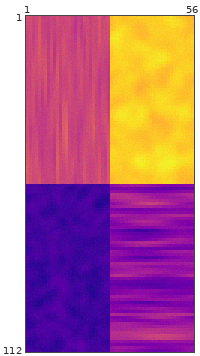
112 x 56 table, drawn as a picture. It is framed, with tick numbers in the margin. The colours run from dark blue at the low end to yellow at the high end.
It is made of 2 by 2 panels. Panel 1,1: middling, streaked downward, faint in contrast. Panel 1,2: very high, blotchy, faint in contrast. Panel 2,1: very low, blotchy, faint in contrast. Panel 2,2: low, streaked across.
